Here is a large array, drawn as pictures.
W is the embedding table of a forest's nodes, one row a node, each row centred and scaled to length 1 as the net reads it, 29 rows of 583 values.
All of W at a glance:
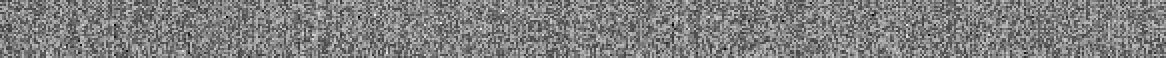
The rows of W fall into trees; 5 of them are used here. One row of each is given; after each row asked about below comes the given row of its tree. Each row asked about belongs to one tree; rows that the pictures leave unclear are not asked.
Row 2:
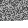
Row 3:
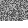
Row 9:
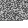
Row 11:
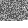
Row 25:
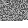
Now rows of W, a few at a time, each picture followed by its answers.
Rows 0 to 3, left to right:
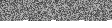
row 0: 2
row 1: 9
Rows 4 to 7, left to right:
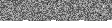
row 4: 25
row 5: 9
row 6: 2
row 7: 9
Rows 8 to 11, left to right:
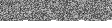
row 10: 11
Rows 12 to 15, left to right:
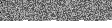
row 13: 2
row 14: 3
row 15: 2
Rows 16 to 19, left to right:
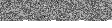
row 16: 9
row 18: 2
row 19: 11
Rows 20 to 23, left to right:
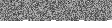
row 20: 11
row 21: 9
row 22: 3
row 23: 3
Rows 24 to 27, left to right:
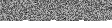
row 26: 25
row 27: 2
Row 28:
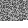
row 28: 25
